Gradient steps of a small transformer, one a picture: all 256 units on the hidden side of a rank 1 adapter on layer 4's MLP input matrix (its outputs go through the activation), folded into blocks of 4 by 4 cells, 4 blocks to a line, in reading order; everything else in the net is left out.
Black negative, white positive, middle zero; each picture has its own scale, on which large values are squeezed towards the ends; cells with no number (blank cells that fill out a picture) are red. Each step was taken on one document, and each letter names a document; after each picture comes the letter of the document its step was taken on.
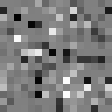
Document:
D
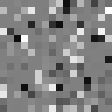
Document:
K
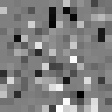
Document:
K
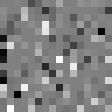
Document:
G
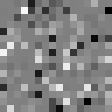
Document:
G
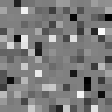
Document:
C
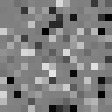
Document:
C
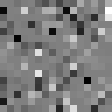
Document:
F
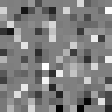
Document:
G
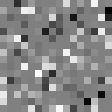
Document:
C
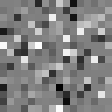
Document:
D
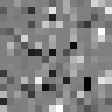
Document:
K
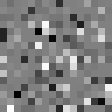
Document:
G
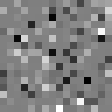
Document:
K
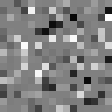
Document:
C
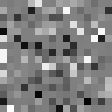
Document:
G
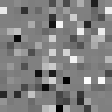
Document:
K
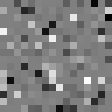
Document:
C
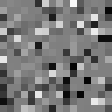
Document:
F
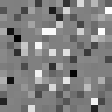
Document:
F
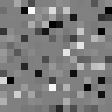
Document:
C
